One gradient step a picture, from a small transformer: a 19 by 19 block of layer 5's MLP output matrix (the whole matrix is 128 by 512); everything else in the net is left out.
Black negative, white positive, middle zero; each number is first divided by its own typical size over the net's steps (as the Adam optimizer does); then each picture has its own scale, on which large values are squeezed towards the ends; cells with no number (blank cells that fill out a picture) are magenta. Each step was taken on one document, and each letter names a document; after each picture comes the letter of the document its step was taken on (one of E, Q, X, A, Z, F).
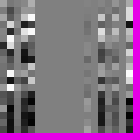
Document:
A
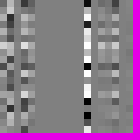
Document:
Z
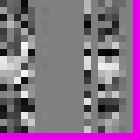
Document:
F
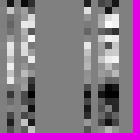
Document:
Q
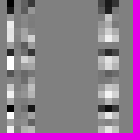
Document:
Q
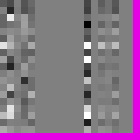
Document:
Z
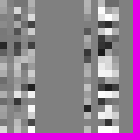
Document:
F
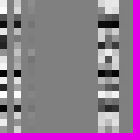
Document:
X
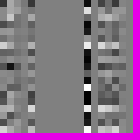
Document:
Z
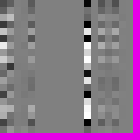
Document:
Z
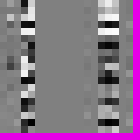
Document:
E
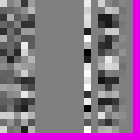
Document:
F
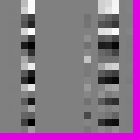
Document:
E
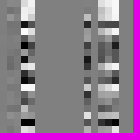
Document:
E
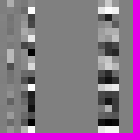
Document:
E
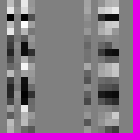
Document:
Q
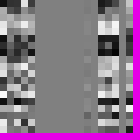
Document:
F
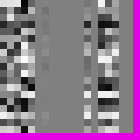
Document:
F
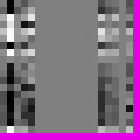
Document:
A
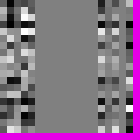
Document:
A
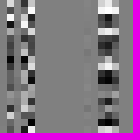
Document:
E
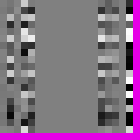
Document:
A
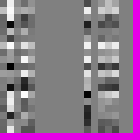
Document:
Z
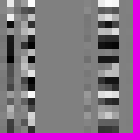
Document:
E
